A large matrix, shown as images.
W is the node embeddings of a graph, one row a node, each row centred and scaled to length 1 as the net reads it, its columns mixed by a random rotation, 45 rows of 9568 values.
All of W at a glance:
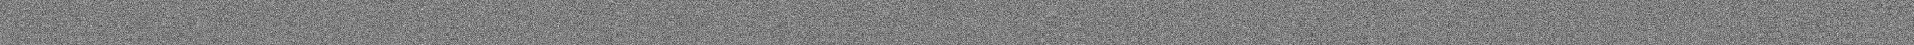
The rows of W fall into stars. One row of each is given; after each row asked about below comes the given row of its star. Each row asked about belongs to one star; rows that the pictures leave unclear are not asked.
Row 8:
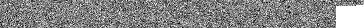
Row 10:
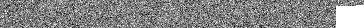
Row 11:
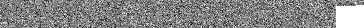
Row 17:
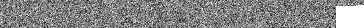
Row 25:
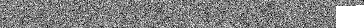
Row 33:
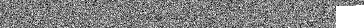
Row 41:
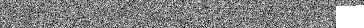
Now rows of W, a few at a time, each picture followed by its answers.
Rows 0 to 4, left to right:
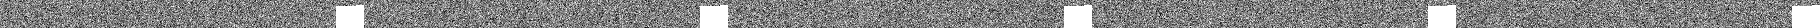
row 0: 11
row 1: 17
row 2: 25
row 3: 10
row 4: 41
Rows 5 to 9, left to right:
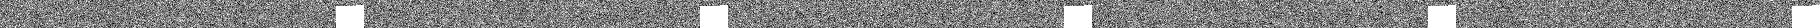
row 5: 11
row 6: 25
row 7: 11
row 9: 8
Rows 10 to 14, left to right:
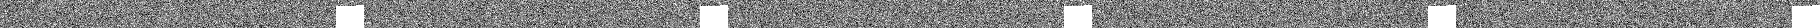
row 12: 11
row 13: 10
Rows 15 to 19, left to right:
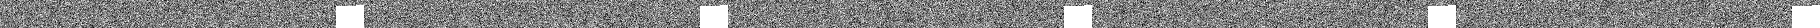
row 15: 8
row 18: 41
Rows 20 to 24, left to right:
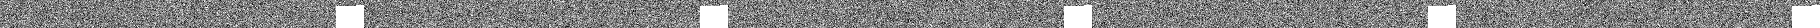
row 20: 11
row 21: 41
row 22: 17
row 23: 10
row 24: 41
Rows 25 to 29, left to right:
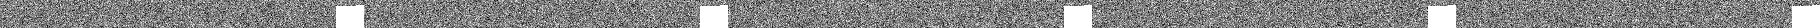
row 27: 17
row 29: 11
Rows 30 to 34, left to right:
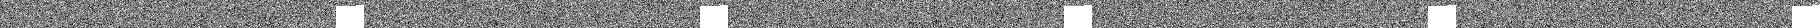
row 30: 10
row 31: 17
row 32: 41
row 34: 8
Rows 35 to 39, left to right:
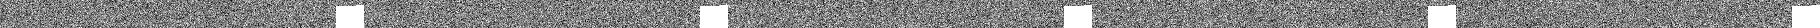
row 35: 33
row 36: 10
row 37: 8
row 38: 25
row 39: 10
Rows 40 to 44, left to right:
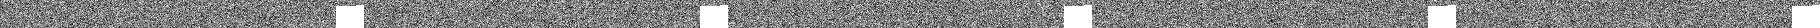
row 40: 10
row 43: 25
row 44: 8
